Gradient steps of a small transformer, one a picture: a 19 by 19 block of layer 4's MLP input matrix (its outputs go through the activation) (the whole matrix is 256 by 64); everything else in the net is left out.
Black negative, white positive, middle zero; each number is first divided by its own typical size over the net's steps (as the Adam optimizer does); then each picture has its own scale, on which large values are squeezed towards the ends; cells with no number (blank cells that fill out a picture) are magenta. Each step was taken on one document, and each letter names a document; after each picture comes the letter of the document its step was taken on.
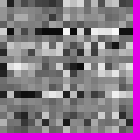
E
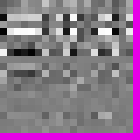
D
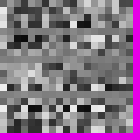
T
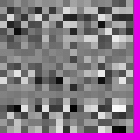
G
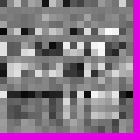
E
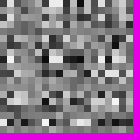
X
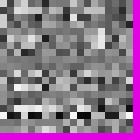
T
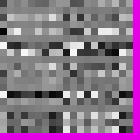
E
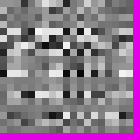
E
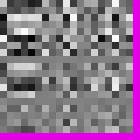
D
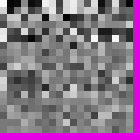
D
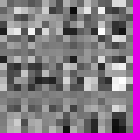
G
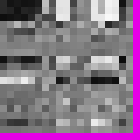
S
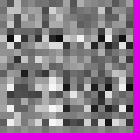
X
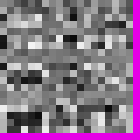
T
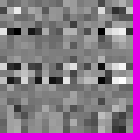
G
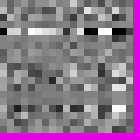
G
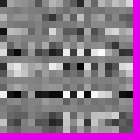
E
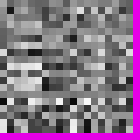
T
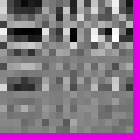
D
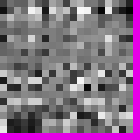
T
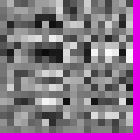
X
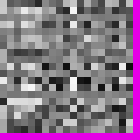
T
